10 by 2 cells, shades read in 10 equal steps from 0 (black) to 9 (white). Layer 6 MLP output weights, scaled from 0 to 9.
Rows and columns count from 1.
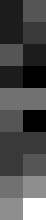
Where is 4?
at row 5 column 1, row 5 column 2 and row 9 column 1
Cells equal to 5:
2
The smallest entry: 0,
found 2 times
